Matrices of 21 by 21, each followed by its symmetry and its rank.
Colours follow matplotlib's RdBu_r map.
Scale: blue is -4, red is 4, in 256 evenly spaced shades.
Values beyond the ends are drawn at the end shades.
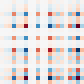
symmetric, rank one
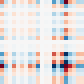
symmetric, rank one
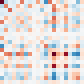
symmetric, rank three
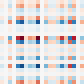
neither, rank one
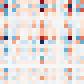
neither, rank two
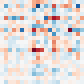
neither, rank three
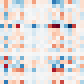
neither, rank two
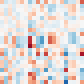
neither, rank three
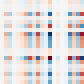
neither, rank one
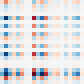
neither, rank one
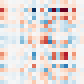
neither, rank two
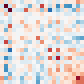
symmetric, rank three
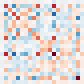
symmetric, rank three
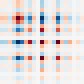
symmetric, rank one
